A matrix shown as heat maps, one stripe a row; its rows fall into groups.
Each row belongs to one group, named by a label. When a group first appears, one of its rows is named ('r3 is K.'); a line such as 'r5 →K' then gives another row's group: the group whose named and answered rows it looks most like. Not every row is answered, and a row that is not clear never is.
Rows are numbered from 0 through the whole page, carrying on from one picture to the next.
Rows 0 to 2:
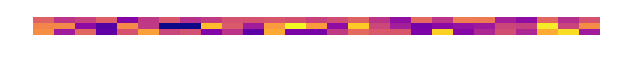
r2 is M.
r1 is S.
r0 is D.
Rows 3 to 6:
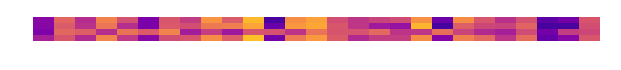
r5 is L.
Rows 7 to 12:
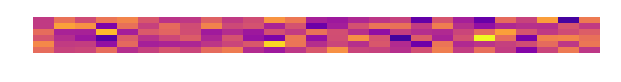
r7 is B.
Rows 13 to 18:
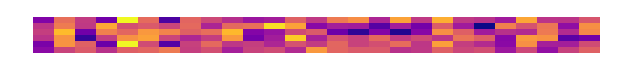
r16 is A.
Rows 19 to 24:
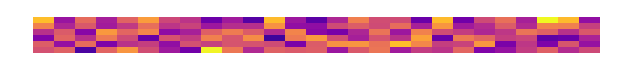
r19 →M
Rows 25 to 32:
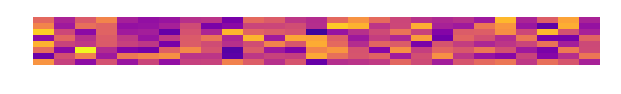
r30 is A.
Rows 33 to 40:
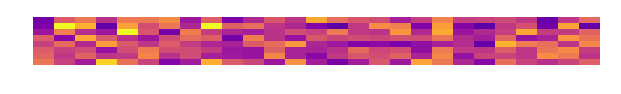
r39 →M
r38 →M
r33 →L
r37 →B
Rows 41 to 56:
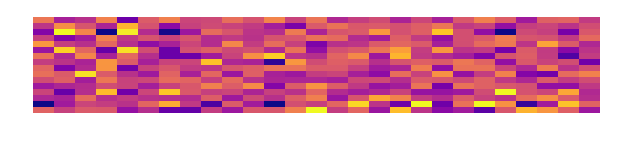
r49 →D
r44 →D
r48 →A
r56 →S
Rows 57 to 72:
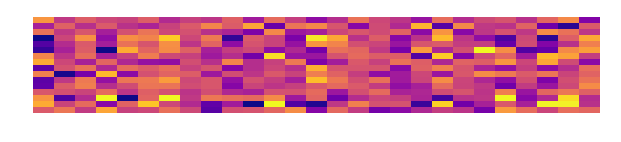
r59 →M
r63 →M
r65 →L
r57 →M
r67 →L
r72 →B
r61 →L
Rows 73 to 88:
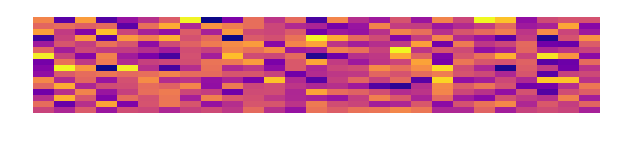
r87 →D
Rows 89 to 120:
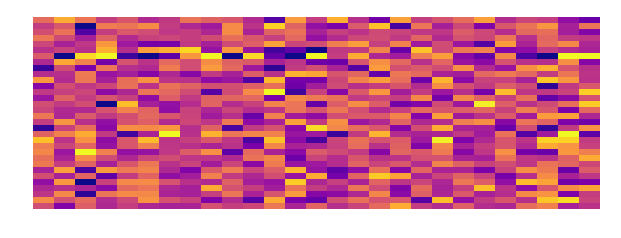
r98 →S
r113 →M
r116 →A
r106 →A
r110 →M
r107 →L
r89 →A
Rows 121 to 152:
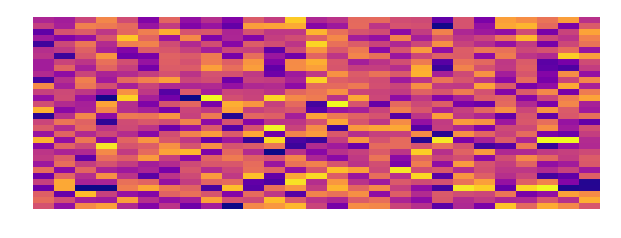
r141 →M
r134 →S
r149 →A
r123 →L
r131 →L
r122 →B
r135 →B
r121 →B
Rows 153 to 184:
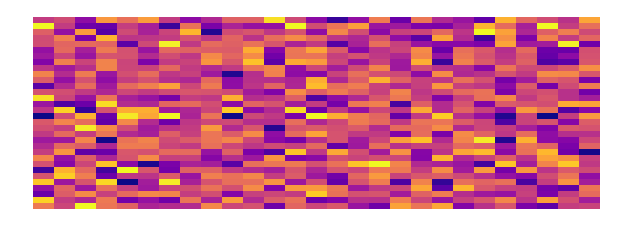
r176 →M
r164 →L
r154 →S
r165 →A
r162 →M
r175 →A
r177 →B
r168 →A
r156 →B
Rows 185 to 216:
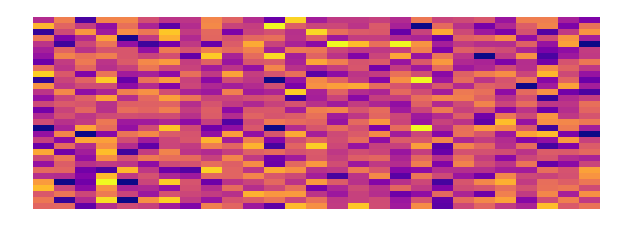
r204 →A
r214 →B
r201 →B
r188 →D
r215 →D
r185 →A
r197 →A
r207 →D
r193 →M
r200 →L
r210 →S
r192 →L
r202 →B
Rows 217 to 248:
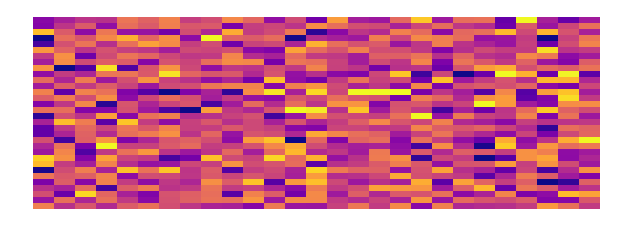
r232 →S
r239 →A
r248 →M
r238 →B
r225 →D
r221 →L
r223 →A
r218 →L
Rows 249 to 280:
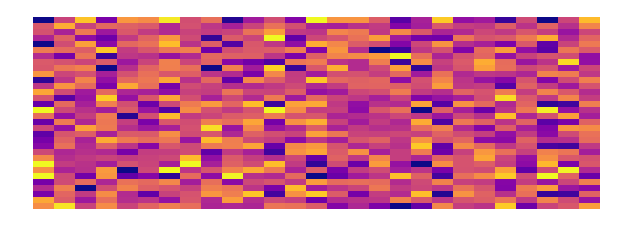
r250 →B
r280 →B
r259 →L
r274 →D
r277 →A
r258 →M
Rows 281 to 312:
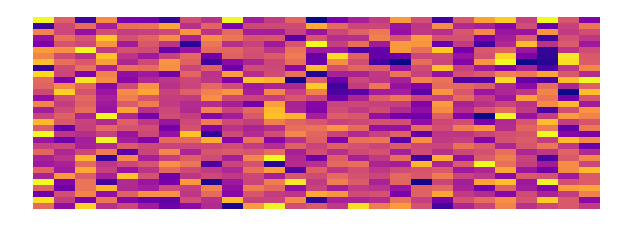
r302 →A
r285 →S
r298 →S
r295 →M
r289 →L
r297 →B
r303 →D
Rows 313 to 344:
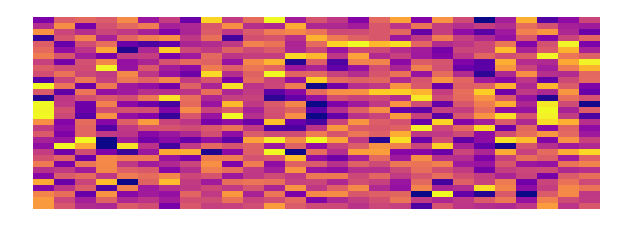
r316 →L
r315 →S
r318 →D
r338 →A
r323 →L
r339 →L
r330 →M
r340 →D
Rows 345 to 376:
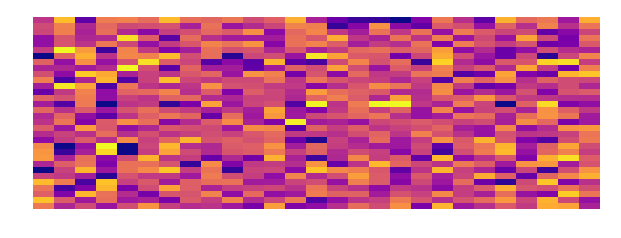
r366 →D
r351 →L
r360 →M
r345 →B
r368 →M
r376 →M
